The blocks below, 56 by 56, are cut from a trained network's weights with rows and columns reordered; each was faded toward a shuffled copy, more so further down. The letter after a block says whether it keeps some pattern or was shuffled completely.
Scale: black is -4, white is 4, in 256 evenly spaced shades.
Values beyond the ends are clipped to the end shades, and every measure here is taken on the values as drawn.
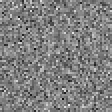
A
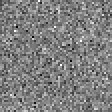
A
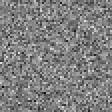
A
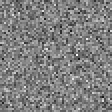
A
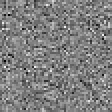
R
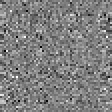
R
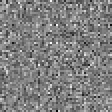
R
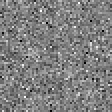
A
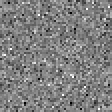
A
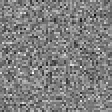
R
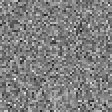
R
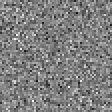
A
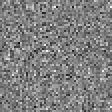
R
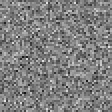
A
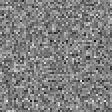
R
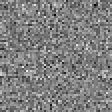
R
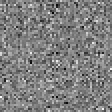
R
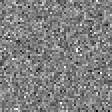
A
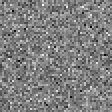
A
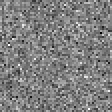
A
